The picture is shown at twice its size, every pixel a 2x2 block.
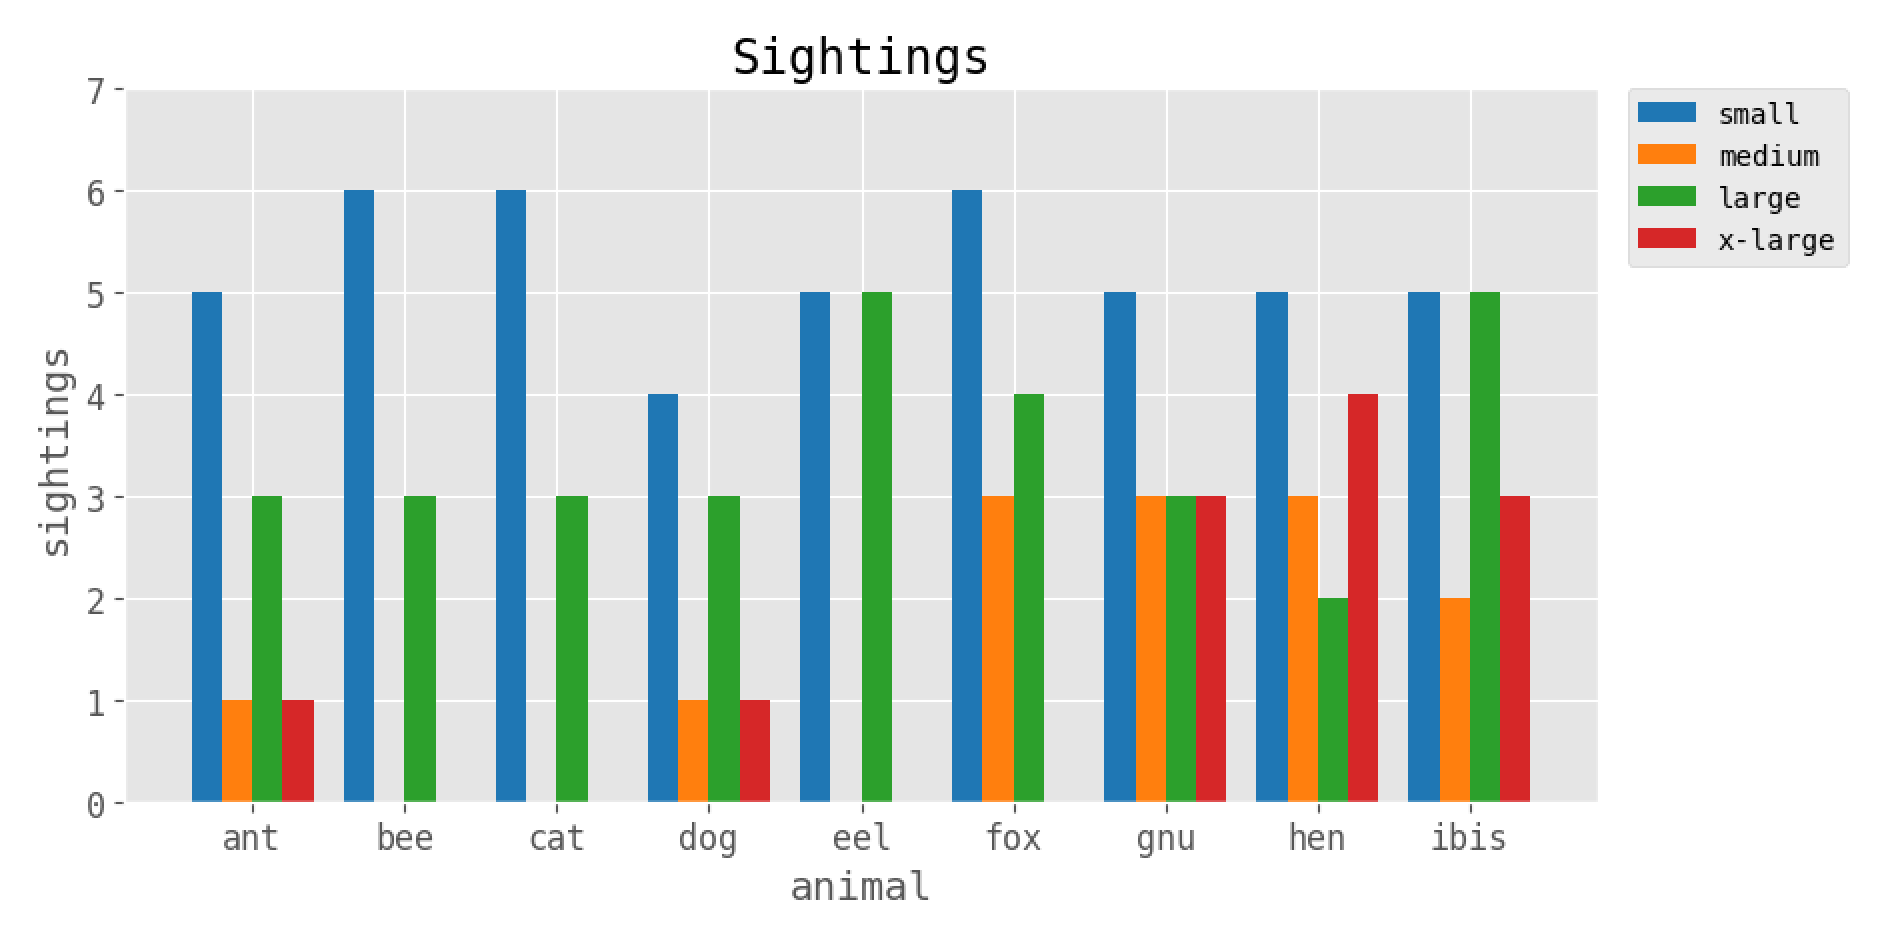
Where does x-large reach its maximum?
hen
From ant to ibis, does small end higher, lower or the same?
the same
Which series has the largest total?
small
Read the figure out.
Title: Sightings
x-axis: animal, ticks ant bee cat dog eel fox gnu hen ibis
y-axis: sightings, ticks 0 1 2 3 4 5 6 7
Legend: small, medium, large, x-large
Values:
small: 5 6 6 4 5 6 5 5 5
medium: 1 0 0 1 0 3 3 3 2
large: 3 3 3 3 5 4 3 2 5
x-large: 1 0 0 1 0 0 3 4 3
